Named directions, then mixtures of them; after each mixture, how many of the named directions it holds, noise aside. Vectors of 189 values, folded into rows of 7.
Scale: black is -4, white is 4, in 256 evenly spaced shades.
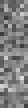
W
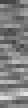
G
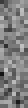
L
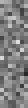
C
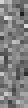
three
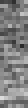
two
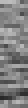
one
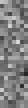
one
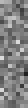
one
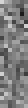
three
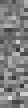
three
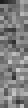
three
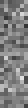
one
